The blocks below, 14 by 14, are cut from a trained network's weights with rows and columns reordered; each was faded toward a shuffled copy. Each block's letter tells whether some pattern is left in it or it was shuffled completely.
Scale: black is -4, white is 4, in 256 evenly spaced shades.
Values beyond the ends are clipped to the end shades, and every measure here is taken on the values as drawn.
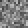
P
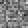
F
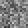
P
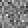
F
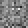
F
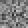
F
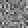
F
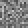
P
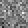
P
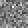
P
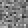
P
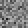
P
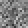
P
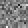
F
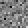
P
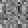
F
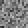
P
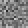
F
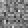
P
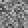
P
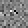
F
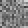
F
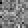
F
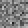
P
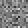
F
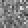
P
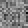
F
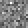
P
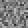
P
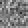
F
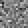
P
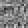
F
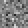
P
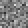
P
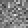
P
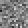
P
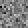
P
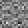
F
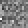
F
